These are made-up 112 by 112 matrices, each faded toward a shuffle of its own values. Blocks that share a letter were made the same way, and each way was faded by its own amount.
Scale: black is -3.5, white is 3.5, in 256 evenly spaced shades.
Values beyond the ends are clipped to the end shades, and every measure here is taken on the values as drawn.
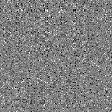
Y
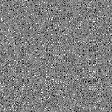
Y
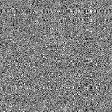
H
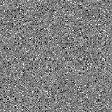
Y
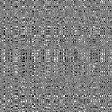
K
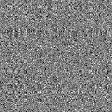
H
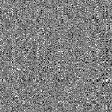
H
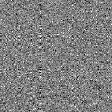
H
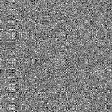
H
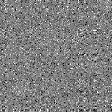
Y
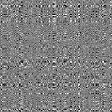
K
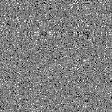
Y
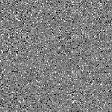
Y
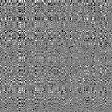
K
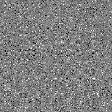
Y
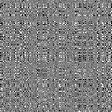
K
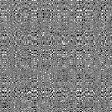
K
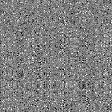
Y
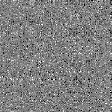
Y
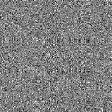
H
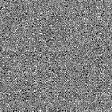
H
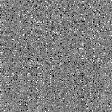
Y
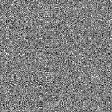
H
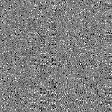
Y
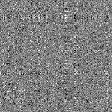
H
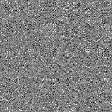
Y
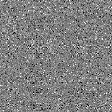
Y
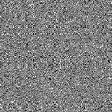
H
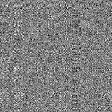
H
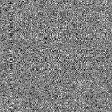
H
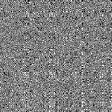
H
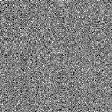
H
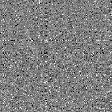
Y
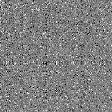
Y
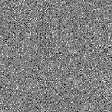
Y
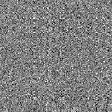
H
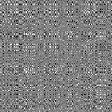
K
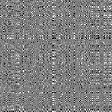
K
